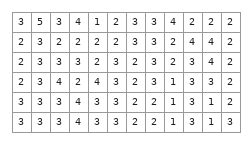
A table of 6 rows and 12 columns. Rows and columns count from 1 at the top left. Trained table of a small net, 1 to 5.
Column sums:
15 20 18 19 15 16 14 16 11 18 15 13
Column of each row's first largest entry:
2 10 11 3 4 4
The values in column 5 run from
1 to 4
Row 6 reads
3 3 3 4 3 3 2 2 1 3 1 3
